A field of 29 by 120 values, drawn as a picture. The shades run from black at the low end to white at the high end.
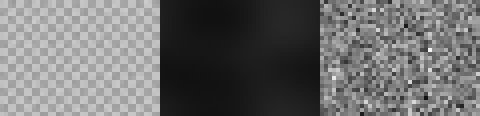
The table splits into one row of 3 panels. Panel 1,1: high, checkered. Panel 1,2: very low, smooth, faint in contrast. Panel 1,3: middling, fine-grained, strong in contrast.
